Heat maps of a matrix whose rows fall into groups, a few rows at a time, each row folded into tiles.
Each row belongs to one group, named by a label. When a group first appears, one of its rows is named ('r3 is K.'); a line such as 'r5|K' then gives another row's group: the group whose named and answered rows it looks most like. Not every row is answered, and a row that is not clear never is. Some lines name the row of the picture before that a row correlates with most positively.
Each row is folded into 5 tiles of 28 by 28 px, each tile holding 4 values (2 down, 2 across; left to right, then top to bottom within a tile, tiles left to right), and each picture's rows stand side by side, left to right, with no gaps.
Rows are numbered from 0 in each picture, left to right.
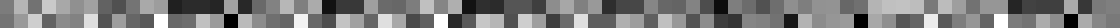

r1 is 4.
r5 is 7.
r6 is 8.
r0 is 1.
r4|4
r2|4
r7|4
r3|4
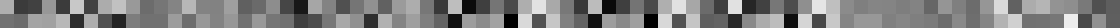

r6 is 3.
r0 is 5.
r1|1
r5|7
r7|1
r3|7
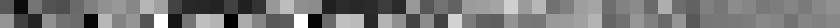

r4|3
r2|4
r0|7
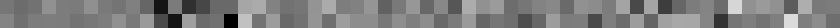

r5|8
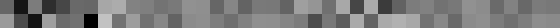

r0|7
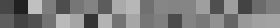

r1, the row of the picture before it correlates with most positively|2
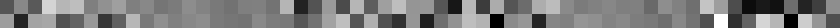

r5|4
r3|5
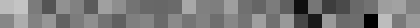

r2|7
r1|1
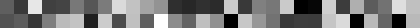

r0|7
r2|5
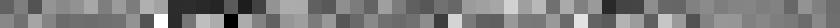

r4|4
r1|4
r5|3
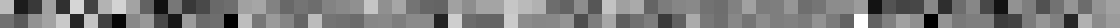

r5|1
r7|7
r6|4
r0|5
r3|8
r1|7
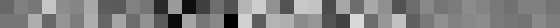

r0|1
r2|3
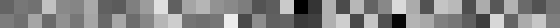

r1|1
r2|5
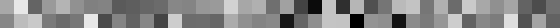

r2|5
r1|8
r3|1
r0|1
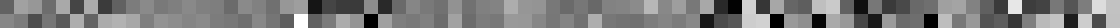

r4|8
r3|8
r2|4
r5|5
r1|3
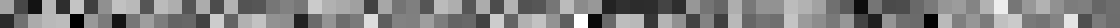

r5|8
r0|5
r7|1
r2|8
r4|4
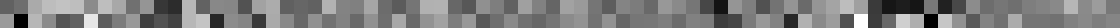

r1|5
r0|8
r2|1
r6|4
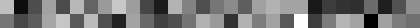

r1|7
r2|4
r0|5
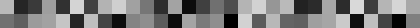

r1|7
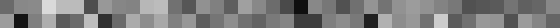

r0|8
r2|7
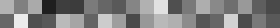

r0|4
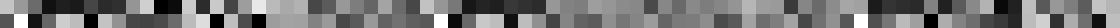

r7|5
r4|8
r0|4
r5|8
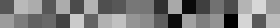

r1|7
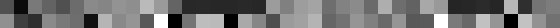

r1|4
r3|4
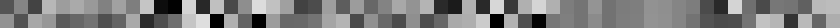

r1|5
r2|5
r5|7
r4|8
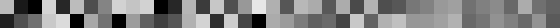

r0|5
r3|3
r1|5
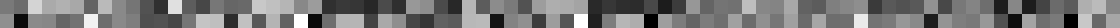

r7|7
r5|1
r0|8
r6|4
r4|4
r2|4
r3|5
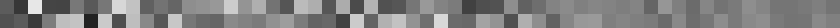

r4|3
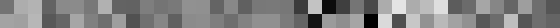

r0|3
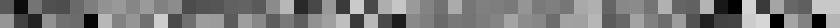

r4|3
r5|5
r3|8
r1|4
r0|7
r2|5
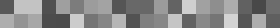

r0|3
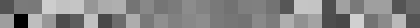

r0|8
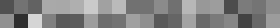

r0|8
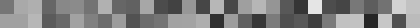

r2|7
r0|3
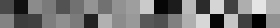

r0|7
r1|5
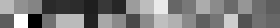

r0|4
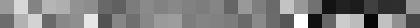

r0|1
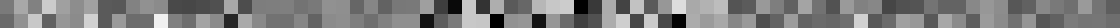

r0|1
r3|5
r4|5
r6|4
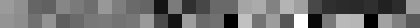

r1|7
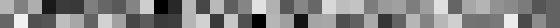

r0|4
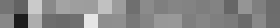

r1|3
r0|8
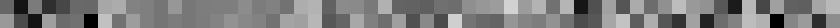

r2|3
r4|5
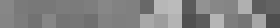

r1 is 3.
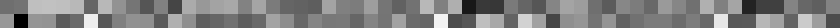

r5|4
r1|8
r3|4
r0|8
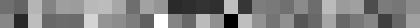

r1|4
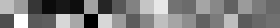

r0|4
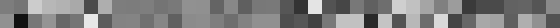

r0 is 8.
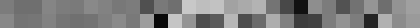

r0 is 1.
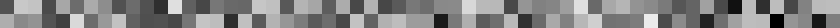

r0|3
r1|7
